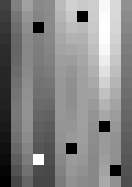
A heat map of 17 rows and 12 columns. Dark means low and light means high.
Slope: up to the top right. Calmest part: centre. Lone odd cells: 6, 1 higher and 5 lower than their neighbours. Ninth with the lowest average: bottom left. Grain: streaks running down.
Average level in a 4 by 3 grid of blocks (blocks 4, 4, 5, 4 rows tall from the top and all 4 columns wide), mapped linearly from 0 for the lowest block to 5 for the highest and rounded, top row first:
135 | 134 | 122 | 012
